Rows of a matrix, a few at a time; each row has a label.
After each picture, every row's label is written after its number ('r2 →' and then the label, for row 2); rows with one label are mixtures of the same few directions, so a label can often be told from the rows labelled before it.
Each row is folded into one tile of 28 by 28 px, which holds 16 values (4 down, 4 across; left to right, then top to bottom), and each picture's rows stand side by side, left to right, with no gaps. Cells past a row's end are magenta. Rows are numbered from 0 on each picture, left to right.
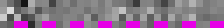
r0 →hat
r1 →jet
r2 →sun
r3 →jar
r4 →hat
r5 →hat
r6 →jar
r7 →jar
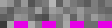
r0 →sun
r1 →jet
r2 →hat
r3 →jar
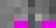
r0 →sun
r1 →jar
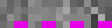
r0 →jar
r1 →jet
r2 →hat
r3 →hat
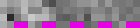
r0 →jar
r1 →jet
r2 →jet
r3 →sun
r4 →sun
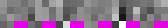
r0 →jet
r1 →sun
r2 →sun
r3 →jar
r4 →sun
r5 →hat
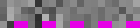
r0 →sun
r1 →hat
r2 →sun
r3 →jet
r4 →hat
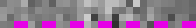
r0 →jar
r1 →sun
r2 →jar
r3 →jar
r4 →sun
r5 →sun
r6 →jar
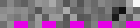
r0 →hat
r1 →hat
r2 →hat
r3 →jet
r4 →hat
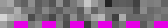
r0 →jet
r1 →jar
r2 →hat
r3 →jet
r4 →jar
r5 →jet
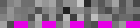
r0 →sun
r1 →hat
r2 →hat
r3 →jar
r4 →jar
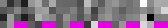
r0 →jar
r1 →sun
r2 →jar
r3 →sun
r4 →sun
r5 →jar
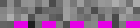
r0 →jar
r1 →jet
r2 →sun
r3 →hat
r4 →sun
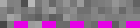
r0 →jet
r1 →jar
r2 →sun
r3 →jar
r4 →jet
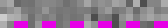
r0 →jet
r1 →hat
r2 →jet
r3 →jar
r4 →sun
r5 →jar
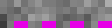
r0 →jet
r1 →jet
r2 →jet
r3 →sun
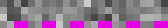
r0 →sun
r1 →hat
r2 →jet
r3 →jar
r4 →sun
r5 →jet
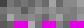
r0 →jar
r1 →jet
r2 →jar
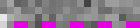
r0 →jet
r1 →hat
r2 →jar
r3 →jar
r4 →jar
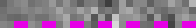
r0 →jet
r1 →jet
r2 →hat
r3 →hat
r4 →jet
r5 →hat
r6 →sun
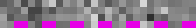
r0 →sun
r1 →hat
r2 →jar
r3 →hat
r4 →hat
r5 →jar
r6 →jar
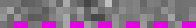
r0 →hat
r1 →jet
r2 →hat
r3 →jet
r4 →jet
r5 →sun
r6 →sun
